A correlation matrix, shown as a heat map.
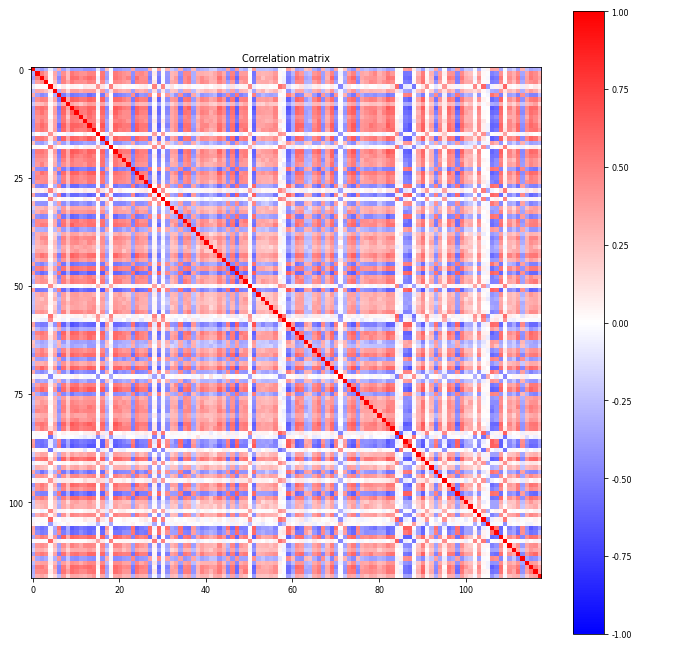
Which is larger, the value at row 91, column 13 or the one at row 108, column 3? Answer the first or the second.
the second
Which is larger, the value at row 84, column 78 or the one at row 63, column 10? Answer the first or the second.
the first
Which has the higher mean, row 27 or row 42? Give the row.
42
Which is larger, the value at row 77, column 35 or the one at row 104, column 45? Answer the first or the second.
the first
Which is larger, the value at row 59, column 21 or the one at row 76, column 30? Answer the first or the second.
the second
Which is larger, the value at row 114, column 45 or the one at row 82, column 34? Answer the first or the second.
the first
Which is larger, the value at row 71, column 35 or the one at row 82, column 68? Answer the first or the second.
the second
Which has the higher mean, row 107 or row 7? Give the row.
7
